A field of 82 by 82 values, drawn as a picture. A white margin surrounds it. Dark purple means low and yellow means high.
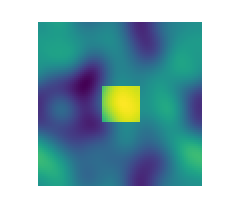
Values change most from cell to cell in the centre. The ninth with the lowest average is the middle left. An odd patch, higher than its surroundings, sits in the centre. On average the colour sits 40% of the way up the scale. The ninth with the highest average is the centre.
